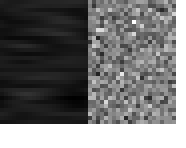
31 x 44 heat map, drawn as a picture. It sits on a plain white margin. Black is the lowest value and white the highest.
The table splits into one row of 2 panels. Panel 1,1: very low, streaked across, faint in contrast. Panel 1,2: middling, fine-grained, strong in contrast.
